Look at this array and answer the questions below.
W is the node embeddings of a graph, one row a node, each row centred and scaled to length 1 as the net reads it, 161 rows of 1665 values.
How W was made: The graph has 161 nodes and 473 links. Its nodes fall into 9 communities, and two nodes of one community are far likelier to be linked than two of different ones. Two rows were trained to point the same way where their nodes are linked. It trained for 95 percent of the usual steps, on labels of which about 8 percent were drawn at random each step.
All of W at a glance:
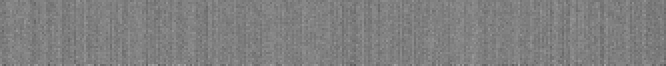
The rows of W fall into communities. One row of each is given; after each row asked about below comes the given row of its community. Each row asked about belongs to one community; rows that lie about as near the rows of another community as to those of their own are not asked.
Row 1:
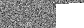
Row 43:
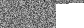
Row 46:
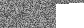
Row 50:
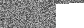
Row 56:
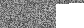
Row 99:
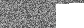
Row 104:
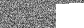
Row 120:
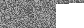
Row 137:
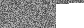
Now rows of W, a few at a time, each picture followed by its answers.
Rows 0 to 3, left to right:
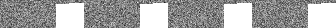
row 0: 46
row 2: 137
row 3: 56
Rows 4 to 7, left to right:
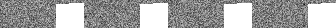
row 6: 56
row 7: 104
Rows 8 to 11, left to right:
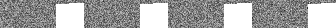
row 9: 50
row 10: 50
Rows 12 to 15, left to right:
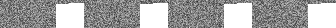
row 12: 104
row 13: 56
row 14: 50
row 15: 43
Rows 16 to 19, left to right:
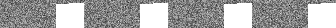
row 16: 137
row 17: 50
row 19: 104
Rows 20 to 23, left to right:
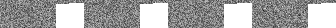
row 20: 120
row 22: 56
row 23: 50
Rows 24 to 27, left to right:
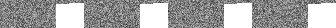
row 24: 99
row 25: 104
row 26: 137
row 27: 137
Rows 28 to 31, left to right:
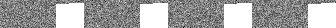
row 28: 50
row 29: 137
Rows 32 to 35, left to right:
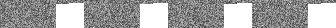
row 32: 137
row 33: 46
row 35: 99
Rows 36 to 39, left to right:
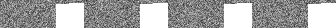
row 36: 46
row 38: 43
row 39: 137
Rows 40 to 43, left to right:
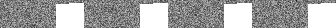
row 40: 120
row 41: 120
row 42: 120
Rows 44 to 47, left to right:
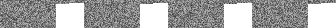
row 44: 46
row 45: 56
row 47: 50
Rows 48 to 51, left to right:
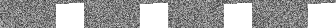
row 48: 137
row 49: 46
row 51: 46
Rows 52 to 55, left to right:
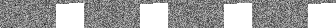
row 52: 50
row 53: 120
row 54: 56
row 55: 50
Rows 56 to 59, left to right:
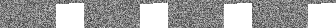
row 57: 50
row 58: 99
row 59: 56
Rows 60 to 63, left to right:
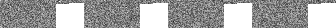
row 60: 120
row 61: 137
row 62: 1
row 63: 56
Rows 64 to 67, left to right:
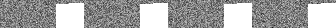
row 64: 43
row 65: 43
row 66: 50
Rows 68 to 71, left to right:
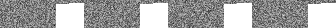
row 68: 99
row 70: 46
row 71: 43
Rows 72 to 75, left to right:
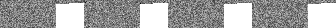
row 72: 46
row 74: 1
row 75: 43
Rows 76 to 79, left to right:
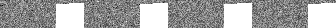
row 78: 46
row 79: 137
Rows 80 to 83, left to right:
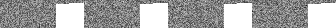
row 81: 43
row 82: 43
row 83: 104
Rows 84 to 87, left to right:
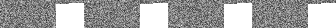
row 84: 43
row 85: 50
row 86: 120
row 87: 50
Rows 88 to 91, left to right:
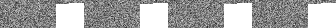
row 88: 43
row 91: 104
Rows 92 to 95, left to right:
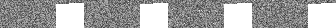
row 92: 120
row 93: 56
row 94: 1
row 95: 1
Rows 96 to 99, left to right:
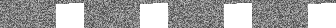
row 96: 104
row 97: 56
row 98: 43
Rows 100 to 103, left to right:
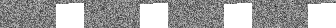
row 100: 43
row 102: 56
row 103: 1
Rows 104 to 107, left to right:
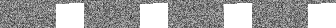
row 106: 43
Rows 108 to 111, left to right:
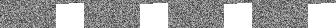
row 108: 104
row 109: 46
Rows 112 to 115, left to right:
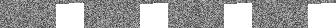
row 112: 56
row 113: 50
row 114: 120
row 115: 56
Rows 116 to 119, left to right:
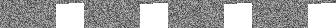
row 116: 56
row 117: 1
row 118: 120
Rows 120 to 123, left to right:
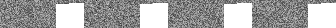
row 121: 43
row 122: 137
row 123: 46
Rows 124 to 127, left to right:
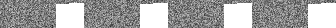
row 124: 50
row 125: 137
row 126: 43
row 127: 137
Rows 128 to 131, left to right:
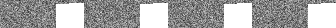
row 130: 50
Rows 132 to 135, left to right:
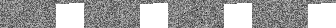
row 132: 46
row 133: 1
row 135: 104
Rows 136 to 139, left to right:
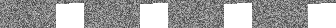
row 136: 99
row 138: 1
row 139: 43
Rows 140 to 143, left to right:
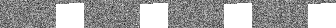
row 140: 56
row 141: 104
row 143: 43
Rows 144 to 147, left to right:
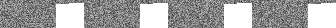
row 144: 46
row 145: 50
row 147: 46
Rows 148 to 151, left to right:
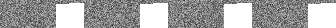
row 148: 56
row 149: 137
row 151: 56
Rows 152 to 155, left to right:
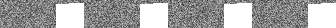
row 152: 1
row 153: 1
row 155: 104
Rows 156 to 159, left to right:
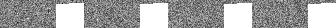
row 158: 137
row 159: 137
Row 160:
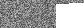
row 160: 137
